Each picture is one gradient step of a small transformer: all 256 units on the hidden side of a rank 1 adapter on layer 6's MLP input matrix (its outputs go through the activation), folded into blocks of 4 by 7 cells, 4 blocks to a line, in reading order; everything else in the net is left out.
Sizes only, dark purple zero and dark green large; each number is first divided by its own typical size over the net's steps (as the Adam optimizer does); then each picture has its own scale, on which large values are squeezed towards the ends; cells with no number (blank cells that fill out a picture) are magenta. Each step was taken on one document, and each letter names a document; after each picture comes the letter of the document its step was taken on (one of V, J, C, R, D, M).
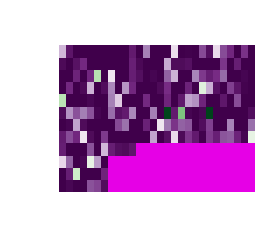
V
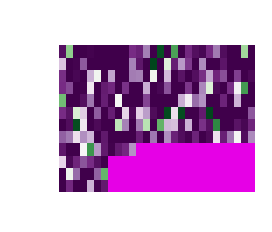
V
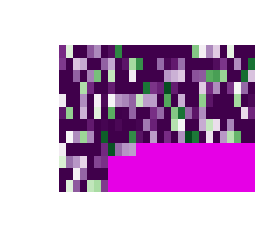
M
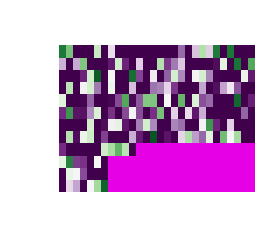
M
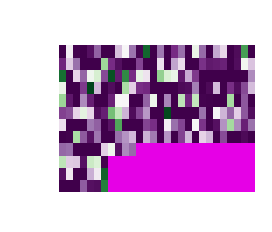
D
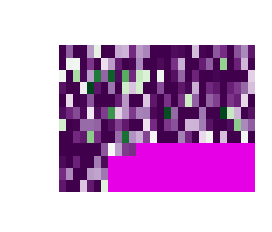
D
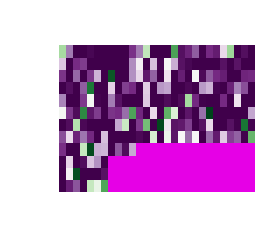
V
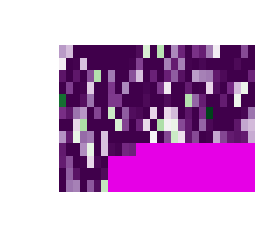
V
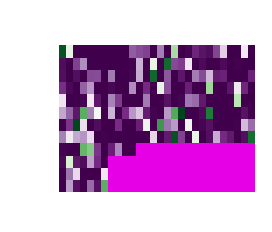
V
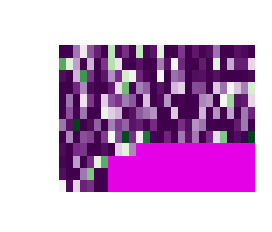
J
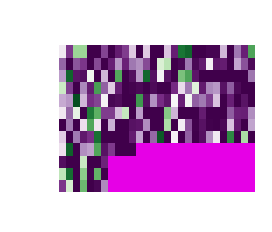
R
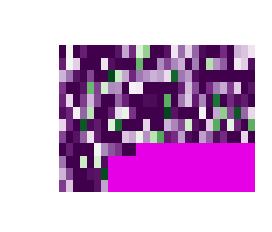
D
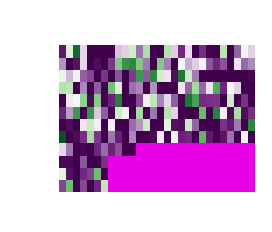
R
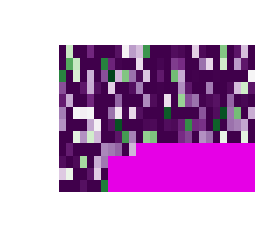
D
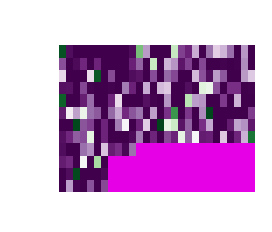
V
